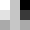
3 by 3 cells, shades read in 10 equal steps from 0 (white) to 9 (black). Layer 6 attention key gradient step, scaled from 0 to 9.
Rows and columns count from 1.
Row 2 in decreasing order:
7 2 1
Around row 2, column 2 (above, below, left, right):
2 2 1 7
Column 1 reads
0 1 3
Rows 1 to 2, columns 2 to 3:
2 9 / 2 7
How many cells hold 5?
0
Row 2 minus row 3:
-2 0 4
